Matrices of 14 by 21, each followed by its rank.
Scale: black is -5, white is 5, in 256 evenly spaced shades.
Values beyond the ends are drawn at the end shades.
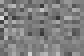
three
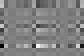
one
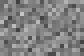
full rank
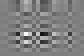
one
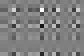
one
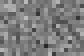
full rank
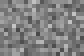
full rank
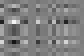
one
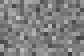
full rank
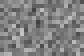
full rank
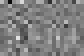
three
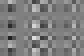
one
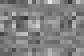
three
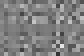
three
